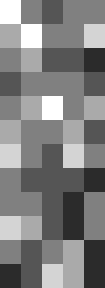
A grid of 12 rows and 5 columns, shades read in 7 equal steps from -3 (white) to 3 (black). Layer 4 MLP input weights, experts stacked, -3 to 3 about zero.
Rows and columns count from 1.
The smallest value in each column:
-3 -3 -3 -2 -2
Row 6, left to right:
-1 0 0 -1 1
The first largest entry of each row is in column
3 3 5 1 1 5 3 5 4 4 5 1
